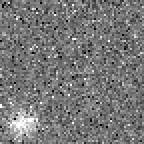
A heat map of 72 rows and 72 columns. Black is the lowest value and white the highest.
There are no regular stripes. No single row or column stands out from its neighbours. The distribution is heavy-tailed on both sides. A single bump stands in the bottom left. Neither half mirrors the other. The ninth with the highest average is the bottom left.
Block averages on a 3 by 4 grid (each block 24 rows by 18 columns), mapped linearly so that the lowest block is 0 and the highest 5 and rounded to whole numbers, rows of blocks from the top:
0 0 0 0
0 0 0 0
5 1 0 0
